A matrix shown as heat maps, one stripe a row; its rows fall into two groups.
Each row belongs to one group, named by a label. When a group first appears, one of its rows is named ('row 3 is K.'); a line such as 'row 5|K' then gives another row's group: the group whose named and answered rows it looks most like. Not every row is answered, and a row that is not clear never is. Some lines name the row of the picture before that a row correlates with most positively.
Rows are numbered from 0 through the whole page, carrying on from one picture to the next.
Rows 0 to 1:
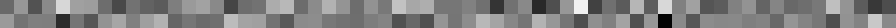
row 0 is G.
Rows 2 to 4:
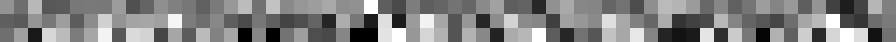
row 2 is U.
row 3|G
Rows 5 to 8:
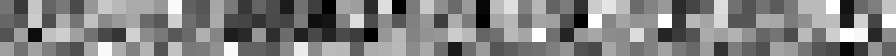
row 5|G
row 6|G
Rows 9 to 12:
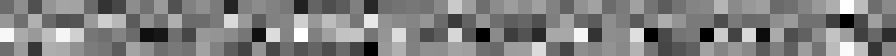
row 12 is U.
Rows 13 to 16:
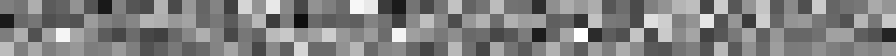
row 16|G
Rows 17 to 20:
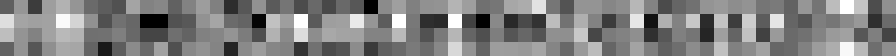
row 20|U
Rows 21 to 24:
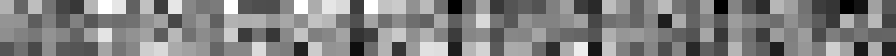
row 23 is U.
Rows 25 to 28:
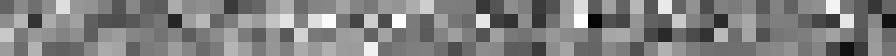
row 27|G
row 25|G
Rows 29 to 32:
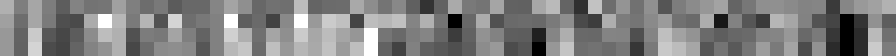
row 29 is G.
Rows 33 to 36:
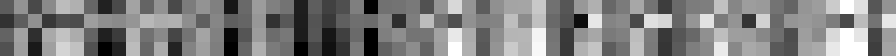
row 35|U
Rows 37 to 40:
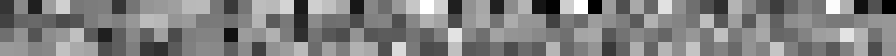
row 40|G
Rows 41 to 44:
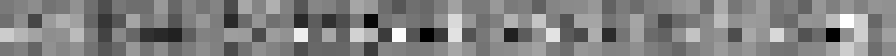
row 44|U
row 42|U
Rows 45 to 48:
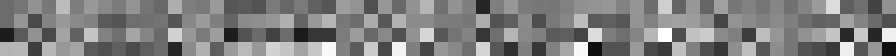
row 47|G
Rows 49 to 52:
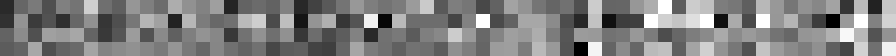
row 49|G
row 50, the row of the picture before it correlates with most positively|46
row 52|G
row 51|U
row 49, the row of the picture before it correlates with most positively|47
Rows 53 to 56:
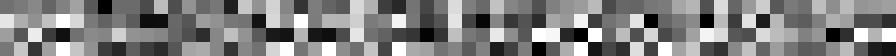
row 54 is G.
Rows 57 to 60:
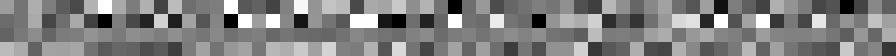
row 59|G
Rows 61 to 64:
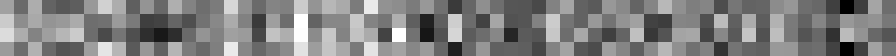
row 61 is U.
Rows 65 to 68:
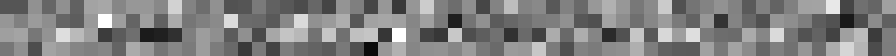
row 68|U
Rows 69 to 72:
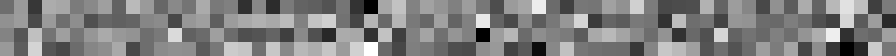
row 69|U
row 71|G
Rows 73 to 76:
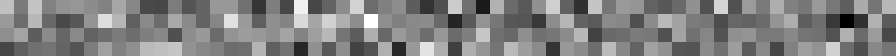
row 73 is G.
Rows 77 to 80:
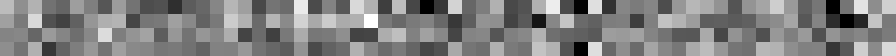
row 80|G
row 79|U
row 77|G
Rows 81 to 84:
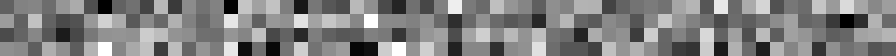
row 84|U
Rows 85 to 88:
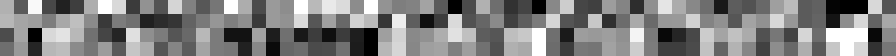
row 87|U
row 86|G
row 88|U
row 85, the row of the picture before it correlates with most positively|82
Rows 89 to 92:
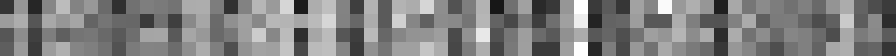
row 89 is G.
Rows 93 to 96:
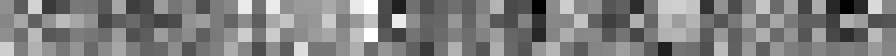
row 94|G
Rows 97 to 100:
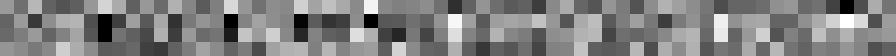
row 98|U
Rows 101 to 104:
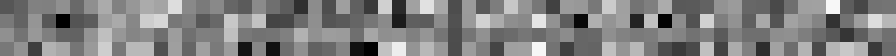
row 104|U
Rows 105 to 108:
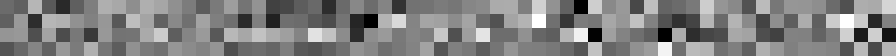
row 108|G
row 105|G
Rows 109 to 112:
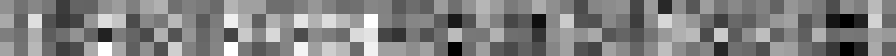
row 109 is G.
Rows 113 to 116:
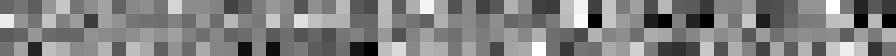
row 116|U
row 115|G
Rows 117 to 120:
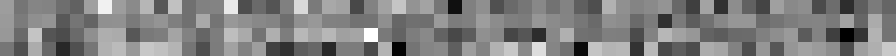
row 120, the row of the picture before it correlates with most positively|115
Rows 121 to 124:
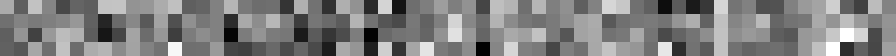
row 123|U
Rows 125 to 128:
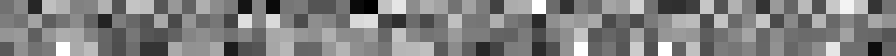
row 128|G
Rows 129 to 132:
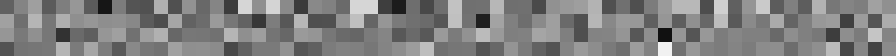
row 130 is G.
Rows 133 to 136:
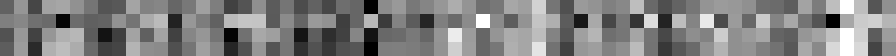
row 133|U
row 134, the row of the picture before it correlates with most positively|131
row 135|U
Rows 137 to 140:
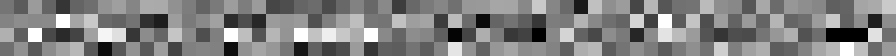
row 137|G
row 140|U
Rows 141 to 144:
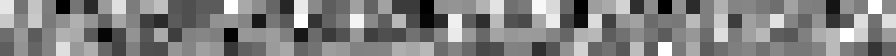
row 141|G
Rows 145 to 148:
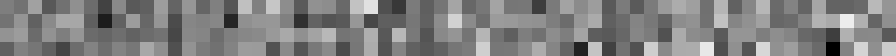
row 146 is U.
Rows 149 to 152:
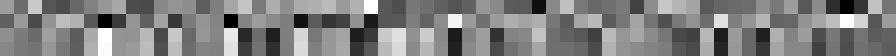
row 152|U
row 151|U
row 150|U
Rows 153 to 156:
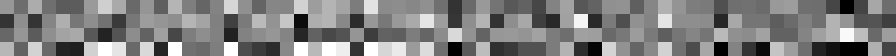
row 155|U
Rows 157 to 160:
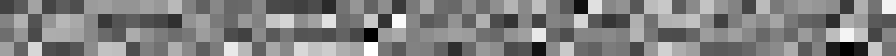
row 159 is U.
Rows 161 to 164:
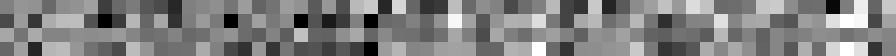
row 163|G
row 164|U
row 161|G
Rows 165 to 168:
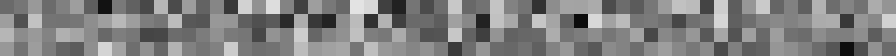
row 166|G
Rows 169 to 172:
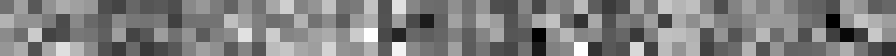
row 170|G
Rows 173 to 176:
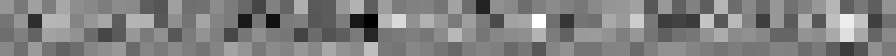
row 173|G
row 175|U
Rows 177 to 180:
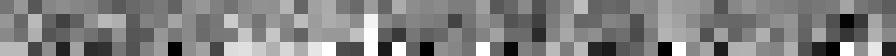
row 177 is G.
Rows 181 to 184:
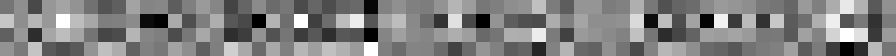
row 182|G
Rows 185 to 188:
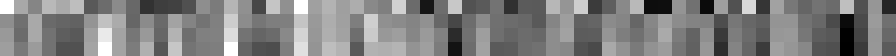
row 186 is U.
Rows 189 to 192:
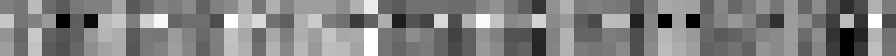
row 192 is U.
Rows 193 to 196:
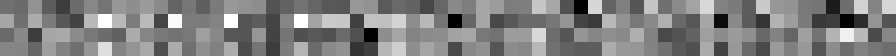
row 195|U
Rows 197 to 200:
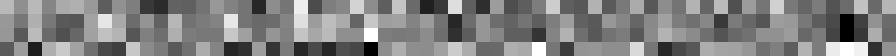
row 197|G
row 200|U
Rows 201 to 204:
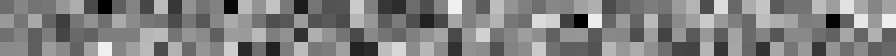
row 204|U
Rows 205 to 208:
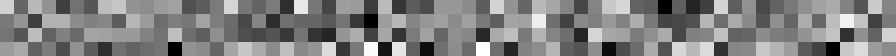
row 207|G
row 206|U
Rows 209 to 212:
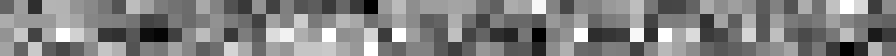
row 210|G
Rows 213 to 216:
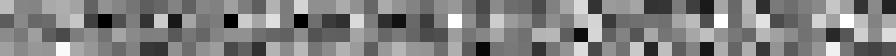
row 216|G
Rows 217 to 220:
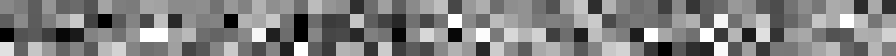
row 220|G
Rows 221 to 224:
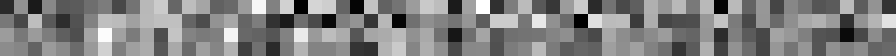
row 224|U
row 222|G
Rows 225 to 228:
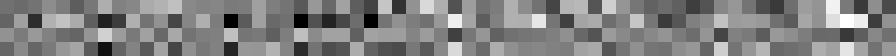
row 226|U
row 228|U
